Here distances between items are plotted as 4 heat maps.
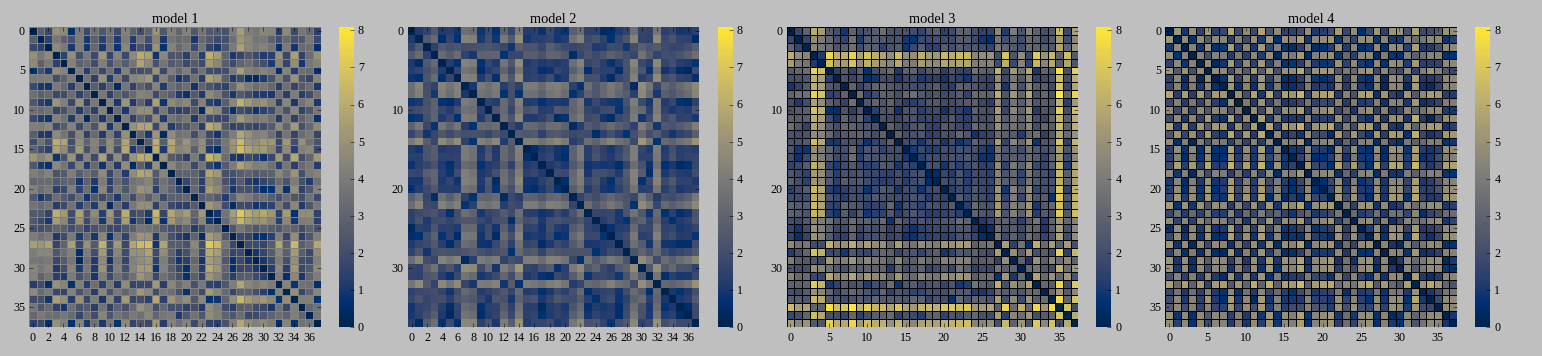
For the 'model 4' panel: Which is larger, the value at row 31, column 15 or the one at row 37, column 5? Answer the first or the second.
the second
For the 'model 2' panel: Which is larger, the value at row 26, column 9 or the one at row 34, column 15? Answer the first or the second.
the second
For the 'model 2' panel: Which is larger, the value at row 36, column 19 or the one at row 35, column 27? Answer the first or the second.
the first
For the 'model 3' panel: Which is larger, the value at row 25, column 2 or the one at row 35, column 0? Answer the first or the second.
the second
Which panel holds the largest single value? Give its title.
model 3
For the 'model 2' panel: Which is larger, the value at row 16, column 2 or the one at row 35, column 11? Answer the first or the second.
the first
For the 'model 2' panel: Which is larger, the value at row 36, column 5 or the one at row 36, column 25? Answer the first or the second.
the second
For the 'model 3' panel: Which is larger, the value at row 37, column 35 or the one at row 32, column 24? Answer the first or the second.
the second
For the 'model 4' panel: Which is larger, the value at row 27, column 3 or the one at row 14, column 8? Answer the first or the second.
the second
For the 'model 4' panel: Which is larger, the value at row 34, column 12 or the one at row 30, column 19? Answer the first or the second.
the first
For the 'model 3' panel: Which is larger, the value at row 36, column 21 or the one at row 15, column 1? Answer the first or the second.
the first
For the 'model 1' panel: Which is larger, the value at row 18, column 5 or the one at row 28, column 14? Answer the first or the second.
the second
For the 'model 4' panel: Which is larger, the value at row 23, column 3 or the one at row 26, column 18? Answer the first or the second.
the second
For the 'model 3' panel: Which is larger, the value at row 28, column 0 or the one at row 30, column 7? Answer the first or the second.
the second
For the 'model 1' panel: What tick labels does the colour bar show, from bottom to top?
0, 1, 2, 3, 4, 5, 6, 7, 8
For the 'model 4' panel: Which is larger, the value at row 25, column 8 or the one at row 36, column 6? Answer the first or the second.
the first
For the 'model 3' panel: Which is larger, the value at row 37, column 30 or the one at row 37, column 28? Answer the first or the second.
the second
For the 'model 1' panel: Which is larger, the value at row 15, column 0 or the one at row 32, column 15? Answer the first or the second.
the first
